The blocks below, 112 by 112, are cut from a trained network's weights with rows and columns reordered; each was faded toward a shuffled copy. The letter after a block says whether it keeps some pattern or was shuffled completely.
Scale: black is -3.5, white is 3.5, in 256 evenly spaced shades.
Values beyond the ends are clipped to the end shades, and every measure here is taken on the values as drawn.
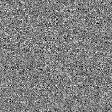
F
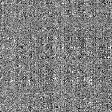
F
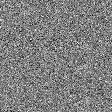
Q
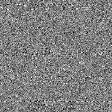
F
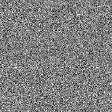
F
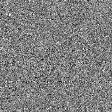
F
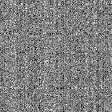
F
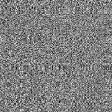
F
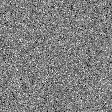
Q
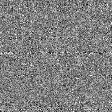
F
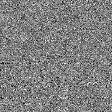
F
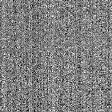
F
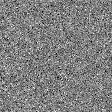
Q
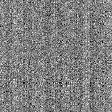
F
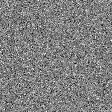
Q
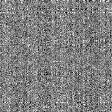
F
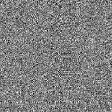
F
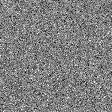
Q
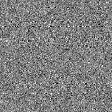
F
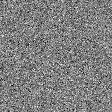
Q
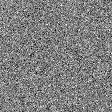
Q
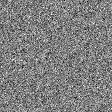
Q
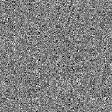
F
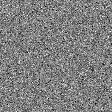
Q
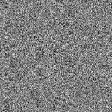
F
